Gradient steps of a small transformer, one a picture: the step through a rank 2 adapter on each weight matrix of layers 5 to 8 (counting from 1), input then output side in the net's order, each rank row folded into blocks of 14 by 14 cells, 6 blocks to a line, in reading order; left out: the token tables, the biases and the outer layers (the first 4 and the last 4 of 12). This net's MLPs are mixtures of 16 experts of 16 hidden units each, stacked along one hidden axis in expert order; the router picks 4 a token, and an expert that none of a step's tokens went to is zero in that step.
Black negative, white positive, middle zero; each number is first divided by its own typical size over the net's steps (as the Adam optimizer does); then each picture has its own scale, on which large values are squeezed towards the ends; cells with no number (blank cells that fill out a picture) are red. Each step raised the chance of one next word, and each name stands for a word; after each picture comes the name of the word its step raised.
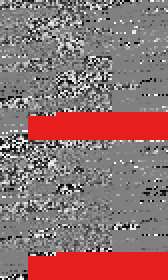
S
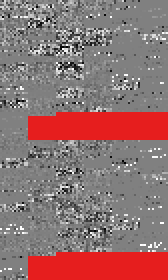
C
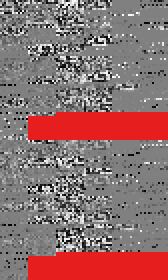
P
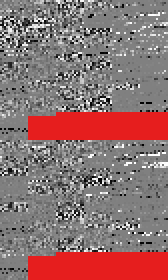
P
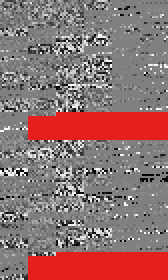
S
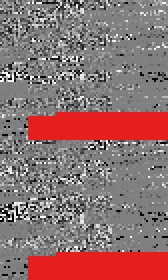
P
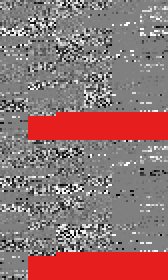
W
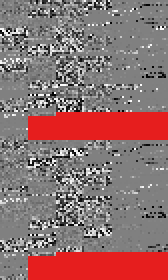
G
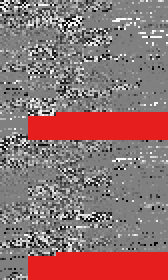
G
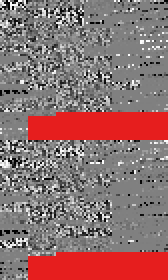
G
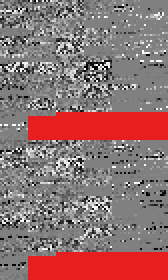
S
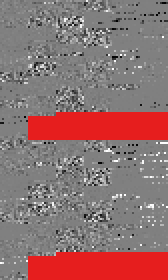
C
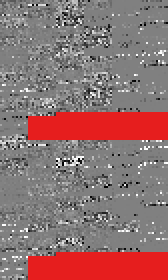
C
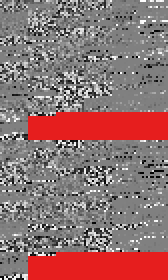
S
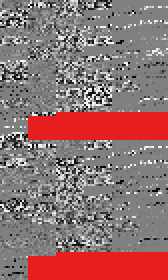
S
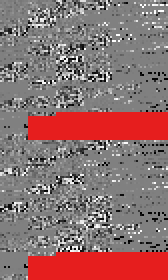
P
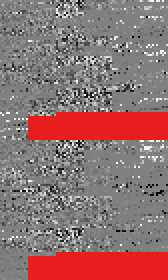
W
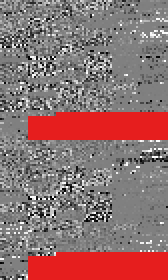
C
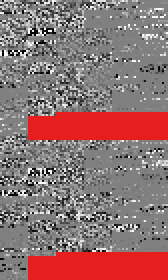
G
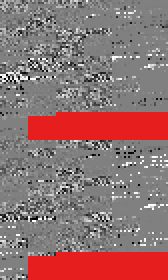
C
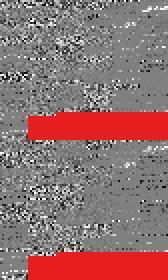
W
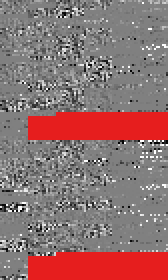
C
